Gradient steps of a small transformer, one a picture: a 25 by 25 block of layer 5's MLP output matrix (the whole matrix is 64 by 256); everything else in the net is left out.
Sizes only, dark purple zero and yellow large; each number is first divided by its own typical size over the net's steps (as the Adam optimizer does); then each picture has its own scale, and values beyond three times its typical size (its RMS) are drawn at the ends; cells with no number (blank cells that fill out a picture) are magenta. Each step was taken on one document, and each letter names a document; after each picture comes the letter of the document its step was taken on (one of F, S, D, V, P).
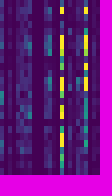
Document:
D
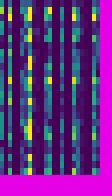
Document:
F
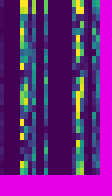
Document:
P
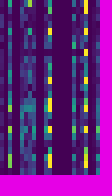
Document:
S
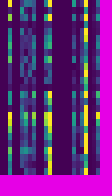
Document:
S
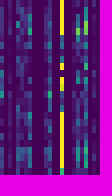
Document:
D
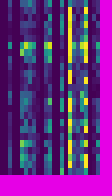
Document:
S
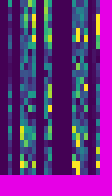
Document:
P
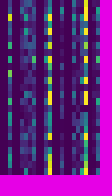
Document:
S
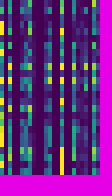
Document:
F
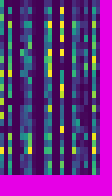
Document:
F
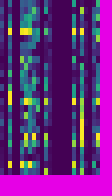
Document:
P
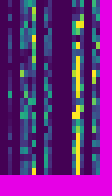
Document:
P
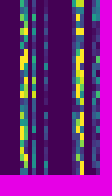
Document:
P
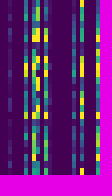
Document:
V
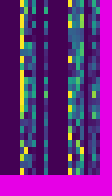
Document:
P
